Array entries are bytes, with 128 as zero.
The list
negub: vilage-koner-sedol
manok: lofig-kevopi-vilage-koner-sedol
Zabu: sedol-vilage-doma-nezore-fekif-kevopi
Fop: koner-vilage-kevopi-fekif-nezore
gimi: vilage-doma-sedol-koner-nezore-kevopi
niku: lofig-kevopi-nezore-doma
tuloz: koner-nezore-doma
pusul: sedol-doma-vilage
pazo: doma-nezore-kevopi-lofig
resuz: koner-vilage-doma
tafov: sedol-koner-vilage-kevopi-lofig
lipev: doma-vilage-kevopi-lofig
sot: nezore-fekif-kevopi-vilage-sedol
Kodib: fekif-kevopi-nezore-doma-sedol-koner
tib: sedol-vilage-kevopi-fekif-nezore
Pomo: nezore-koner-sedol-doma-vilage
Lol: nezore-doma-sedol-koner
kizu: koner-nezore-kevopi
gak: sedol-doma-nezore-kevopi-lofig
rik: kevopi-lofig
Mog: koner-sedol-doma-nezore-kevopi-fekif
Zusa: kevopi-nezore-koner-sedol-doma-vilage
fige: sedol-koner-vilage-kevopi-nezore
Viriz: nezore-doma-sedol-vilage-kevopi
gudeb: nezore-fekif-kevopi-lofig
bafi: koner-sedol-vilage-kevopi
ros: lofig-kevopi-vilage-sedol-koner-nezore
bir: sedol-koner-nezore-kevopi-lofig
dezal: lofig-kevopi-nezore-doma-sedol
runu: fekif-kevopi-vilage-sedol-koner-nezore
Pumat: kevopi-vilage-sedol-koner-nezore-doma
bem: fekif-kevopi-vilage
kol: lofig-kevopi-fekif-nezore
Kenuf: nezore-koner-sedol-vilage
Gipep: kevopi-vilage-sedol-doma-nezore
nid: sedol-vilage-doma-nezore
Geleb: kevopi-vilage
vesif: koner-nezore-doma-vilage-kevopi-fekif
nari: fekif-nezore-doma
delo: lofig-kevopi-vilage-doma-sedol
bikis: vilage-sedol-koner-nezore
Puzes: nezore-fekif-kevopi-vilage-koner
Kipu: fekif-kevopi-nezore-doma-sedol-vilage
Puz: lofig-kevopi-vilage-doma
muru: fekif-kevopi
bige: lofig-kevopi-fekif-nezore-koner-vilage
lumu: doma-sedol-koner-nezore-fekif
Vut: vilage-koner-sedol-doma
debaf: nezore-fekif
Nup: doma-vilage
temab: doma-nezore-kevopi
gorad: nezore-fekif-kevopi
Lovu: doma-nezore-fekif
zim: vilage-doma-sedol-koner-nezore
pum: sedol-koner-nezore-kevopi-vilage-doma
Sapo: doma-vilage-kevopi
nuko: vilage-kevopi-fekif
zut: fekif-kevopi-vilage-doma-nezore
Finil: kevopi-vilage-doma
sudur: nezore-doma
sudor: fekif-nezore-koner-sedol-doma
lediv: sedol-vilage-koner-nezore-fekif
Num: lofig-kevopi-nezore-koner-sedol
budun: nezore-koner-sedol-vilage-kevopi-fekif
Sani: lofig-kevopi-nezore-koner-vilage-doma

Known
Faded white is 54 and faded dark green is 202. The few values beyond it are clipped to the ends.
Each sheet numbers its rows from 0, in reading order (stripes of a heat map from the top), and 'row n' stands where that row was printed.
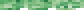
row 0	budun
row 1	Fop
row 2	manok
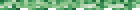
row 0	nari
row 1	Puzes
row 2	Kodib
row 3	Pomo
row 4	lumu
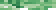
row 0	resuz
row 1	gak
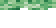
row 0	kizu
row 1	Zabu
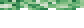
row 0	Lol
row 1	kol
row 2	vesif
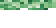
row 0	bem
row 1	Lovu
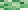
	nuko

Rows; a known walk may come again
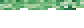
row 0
Zabu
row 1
gak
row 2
debaf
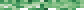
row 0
gimi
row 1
Lovu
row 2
tib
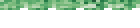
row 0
bir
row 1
budun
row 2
Fop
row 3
lumu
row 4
lediv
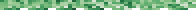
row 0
sot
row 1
Kodib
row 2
nari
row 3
muru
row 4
negub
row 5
ros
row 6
kol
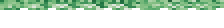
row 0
Kipu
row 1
Kenuf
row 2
nid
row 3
Vut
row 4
pusul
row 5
dezal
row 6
Sapo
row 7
Gipep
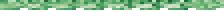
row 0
pazo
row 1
Viriz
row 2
vesif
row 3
Mog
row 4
bikis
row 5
Lol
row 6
sudur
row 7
Sani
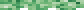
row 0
pum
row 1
Num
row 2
nuko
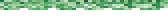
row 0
Finil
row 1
Pumat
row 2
bem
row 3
Nup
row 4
zim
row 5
Pomo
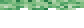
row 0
Zusa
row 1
zut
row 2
delo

